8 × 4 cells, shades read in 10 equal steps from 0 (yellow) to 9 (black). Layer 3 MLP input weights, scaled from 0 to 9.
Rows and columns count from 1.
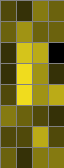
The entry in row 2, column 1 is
5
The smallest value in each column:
4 0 2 2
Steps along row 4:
down up up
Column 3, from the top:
4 5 2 3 3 6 2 4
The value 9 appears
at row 3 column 4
